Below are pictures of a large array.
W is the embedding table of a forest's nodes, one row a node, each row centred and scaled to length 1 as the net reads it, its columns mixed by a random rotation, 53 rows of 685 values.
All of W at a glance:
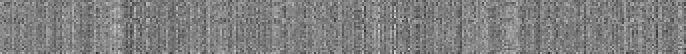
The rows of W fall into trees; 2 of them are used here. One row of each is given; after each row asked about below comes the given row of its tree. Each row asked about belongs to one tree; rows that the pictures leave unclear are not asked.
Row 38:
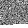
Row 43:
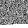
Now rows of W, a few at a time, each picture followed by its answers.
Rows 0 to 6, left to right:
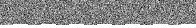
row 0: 43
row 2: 38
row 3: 38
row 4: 38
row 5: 38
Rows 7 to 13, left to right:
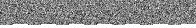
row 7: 43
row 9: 43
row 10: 43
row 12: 38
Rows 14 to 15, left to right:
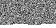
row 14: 43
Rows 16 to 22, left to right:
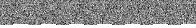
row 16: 43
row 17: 43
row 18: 38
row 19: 38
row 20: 38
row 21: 38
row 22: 38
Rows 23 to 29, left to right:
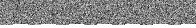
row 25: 43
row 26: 43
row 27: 43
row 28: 38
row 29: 43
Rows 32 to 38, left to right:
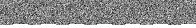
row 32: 43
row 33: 43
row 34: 43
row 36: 43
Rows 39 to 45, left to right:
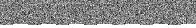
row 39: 43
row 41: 38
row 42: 38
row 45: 38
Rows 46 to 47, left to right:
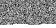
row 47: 43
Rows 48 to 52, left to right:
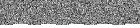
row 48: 38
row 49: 38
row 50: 43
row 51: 43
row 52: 43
